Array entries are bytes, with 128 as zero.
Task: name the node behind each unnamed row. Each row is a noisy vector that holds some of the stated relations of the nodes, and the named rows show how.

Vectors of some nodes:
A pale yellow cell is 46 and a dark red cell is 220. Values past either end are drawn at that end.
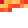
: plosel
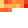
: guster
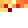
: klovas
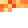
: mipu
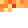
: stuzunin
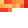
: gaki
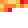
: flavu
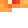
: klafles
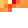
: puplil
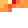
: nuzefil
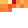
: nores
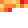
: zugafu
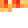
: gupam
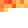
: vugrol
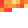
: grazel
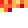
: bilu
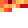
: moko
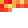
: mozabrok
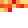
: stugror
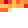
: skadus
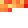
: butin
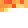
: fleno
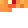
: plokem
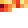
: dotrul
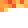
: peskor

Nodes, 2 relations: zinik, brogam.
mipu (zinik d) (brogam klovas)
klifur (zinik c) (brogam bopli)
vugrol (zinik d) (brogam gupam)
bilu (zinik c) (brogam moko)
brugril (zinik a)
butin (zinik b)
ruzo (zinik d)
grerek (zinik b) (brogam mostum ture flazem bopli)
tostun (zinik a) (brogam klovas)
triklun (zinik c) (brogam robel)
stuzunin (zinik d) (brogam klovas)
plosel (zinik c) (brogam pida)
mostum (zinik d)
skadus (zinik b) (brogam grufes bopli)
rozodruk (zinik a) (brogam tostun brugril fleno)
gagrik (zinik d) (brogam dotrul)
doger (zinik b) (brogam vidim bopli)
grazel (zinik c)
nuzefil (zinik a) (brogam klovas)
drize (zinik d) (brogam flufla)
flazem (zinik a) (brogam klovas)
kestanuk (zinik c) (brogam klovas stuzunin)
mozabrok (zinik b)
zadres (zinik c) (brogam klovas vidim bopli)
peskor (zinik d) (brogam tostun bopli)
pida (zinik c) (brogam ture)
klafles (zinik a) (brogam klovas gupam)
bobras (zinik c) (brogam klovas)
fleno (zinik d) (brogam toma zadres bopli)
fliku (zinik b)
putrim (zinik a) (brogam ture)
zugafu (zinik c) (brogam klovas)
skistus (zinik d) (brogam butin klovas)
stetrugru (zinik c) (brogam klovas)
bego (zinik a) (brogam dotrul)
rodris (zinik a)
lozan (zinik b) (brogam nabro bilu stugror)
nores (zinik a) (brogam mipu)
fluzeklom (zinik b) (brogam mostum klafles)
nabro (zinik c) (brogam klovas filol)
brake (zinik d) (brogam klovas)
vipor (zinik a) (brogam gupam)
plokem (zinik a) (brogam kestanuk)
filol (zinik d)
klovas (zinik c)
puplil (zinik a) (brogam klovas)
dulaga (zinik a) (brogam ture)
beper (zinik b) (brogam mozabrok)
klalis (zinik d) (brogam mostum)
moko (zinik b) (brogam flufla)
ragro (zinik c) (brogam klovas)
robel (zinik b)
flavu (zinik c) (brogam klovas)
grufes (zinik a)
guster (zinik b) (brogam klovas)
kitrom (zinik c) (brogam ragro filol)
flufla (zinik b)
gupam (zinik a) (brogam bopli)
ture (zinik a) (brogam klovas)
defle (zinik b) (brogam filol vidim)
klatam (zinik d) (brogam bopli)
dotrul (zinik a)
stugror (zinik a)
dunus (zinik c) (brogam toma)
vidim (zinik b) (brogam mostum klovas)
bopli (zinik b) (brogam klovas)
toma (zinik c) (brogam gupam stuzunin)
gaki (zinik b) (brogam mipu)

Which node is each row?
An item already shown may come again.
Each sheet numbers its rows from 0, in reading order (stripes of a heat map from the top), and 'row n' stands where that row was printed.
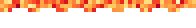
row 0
ture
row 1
grerek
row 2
fliku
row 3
pida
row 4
vidim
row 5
ture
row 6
rozodruk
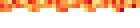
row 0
rodris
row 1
klifur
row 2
grazel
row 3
toma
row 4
bilu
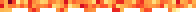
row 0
drize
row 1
triklun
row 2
defle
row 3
rodris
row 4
beper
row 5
grazel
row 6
klalis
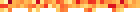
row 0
filol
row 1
mostum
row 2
zadres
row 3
doger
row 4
ruzo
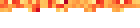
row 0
brugril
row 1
nabro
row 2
filol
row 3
flazem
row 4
vipor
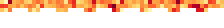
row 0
filol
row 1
stuzunin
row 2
grufes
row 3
defle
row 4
gagrik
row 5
klalis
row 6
lozan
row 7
bego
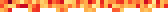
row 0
flufla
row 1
kitrom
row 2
dunus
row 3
bopli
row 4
fluzeklom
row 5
bopli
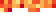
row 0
bilu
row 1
butin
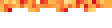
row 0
ragro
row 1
tostun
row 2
kestanuk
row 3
ruzo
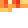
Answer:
gupam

